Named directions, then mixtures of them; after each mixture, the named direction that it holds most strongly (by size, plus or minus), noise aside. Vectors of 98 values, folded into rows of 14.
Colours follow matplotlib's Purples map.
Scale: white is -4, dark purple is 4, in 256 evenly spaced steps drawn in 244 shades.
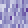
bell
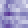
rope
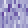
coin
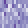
coin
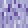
coin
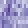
coin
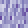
bell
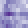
rope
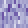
coin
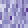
bell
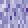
bell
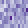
bell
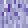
coin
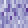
coin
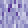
coin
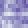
rope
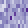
bell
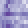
rope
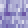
rope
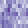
coin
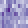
coin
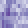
rope
